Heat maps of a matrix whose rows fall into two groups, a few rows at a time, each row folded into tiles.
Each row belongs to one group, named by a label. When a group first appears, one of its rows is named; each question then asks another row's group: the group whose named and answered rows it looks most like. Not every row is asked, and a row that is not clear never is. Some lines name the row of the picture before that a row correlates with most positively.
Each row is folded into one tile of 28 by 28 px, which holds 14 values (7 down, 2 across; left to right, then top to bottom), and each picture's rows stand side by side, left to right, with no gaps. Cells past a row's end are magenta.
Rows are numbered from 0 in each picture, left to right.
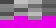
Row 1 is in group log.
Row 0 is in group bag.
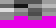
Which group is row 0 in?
log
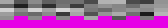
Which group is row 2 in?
log
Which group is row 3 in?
bag
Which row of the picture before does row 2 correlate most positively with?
0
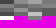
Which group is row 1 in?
log
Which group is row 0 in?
bag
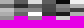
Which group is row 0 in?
log
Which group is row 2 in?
bag
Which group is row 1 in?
log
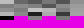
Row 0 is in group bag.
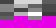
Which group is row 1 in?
log
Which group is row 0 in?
bag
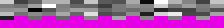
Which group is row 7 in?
bag
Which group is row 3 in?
log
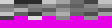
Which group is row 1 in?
bag
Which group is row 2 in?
log
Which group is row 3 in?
bag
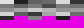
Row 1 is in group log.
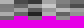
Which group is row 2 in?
log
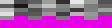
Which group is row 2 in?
bag
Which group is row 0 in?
log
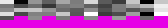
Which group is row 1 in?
log
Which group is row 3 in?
log
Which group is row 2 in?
log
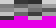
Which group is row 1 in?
bag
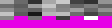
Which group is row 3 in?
bag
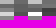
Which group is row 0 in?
log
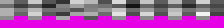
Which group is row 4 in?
log
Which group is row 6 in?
log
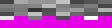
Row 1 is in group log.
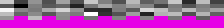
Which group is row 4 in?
bag
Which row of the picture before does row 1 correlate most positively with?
3
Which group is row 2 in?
log
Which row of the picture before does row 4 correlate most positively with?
0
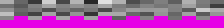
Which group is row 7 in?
log
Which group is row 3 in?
bag
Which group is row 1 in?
bag
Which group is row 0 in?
log
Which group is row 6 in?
bag
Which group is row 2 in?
bag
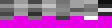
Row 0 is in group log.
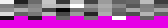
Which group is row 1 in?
bag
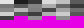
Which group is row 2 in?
log
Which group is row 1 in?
bag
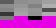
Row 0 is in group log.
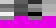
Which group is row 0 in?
log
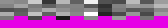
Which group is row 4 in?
bag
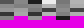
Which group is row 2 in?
bag
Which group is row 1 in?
bag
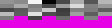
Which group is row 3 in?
bag
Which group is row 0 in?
log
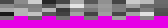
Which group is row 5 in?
log
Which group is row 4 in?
bag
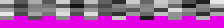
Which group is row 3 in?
log
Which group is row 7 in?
bag
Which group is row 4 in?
bag
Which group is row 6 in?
log
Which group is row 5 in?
bag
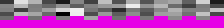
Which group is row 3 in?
bag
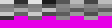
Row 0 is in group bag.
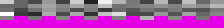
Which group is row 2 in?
bag
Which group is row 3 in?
bag
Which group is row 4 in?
log
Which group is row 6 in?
bag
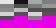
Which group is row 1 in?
log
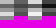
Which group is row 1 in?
log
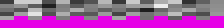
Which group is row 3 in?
bag
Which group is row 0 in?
bag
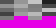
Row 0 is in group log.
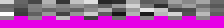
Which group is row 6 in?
log
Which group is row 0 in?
log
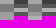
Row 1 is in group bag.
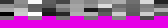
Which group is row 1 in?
log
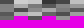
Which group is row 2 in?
bag
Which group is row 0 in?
bag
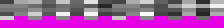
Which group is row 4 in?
bag
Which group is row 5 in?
log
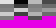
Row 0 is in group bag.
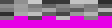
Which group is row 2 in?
bag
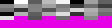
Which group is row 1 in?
bag
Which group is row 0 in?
bag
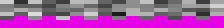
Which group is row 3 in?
log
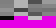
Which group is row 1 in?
bag
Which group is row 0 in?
bag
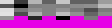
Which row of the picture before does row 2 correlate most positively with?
0
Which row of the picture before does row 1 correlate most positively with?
0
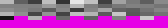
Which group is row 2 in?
bag
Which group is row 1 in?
bag
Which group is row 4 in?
log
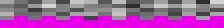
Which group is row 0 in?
log
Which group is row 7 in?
bag
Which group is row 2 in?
bag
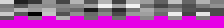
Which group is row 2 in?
bag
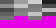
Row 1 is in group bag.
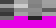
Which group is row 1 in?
bag
